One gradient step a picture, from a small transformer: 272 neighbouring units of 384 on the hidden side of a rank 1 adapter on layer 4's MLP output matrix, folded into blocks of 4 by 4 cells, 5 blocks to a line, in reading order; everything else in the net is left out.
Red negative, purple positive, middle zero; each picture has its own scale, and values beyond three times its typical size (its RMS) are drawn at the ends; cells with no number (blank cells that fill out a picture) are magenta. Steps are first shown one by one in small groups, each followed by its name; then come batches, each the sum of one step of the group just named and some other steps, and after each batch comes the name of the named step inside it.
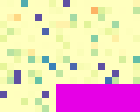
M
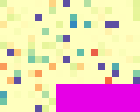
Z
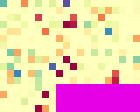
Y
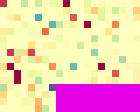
M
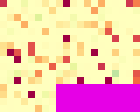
M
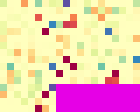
Y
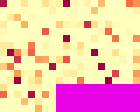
Z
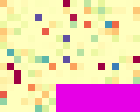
Z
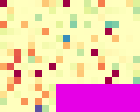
Z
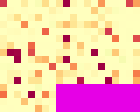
Y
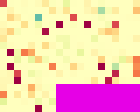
Z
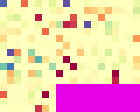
Y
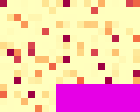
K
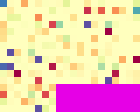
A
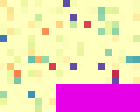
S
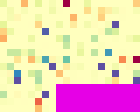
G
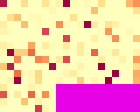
K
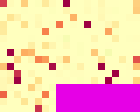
G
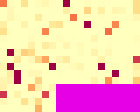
A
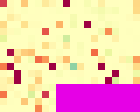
S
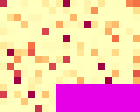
K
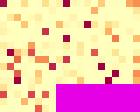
K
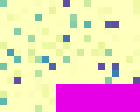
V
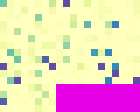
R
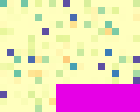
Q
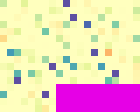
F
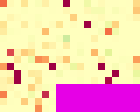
Q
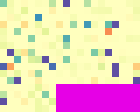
R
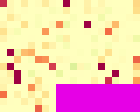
F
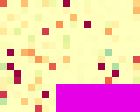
R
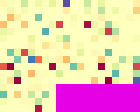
Q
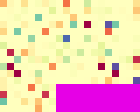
V
